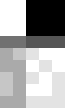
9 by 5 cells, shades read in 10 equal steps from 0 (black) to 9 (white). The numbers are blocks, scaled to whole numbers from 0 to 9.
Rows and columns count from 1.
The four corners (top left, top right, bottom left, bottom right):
9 0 6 8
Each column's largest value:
9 9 9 9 9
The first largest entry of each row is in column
1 1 1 1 4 3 4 3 3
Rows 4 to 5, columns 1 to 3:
4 4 3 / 6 7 8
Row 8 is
7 6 9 9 8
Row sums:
18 18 18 17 39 38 38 39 36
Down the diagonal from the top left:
9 9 0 3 9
